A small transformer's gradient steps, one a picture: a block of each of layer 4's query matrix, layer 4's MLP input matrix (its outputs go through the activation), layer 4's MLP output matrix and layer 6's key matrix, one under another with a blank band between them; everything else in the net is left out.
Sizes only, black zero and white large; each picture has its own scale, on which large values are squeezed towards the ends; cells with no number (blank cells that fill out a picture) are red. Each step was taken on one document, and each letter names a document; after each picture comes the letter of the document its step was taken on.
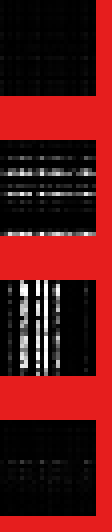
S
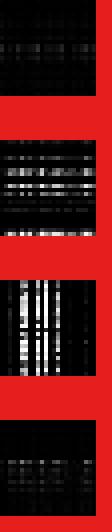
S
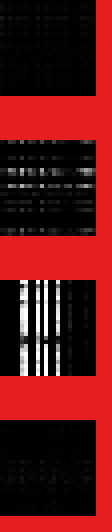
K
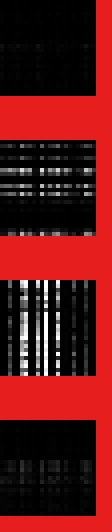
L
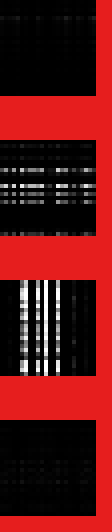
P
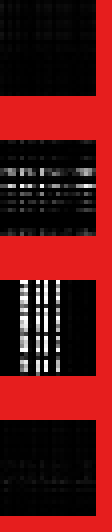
K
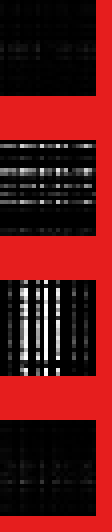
L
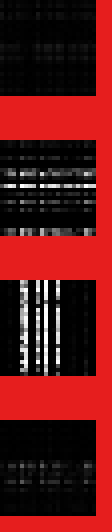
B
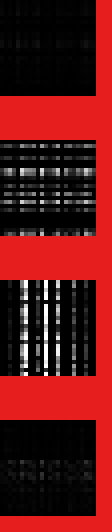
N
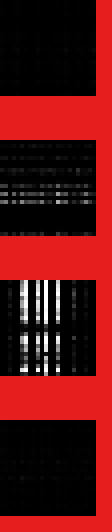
P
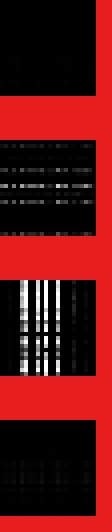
P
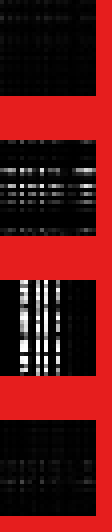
K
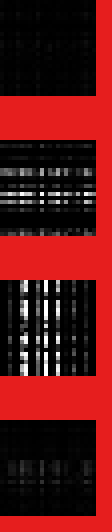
L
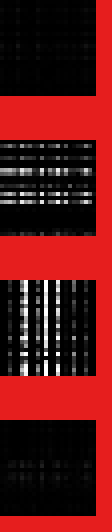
L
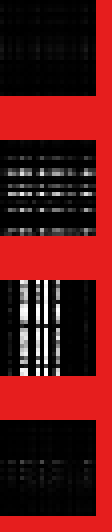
S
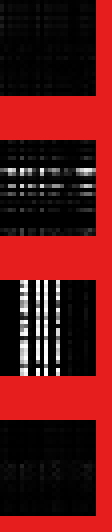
K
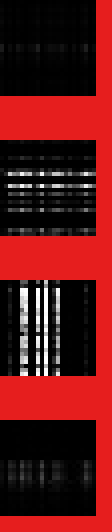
S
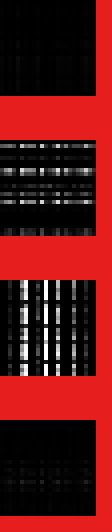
N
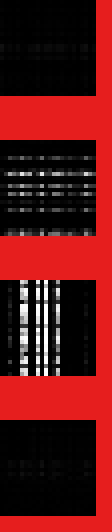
S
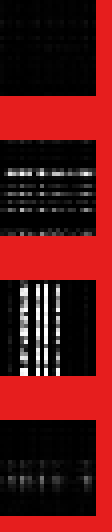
S
